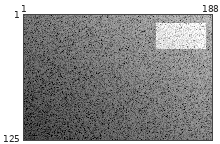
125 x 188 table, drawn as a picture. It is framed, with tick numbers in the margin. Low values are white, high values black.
Ninth with the highest average: bottom left. Stripes: none. Ninth with the lowest average: top right. Odd patch: lower, in the top right. Mirror symmetry: none. Slope: up to the bottom left.
